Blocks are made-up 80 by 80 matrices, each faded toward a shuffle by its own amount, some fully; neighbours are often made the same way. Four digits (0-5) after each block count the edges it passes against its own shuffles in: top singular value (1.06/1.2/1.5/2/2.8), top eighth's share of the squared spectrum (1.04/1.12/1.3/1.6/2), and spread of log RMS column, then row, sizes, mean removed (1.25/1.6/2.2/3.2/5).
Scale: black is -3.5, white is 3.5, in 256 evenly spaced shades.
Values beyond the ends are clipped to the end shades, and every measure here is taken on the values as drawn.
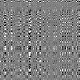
5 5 4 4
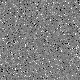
0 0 0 0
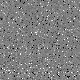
3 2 0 1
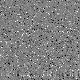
3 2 0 1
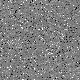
0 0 0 0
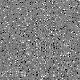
3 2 1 0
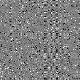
4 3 2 1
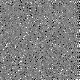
4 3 1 1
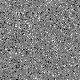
3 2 0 1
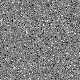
1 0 0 1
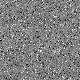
0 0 0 0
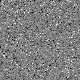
0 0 0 0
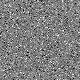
0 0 0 0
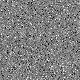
0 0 0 0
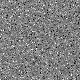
0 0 0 0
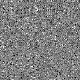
3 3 1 1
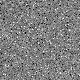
1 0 0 0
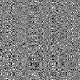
4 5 3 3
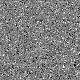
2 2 0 0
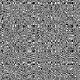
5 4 3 3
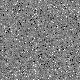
1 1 0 0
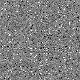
3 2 1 1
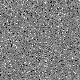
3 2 0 0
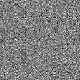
4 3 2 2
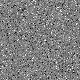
1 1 0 0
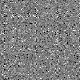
4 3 2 1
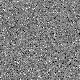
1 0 0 0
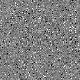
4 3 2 1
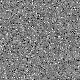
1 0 0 0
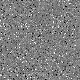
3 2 0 0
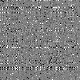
4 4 2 3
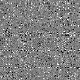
4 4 2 2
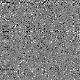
4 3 1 2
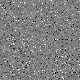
3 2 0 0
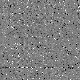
3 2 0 1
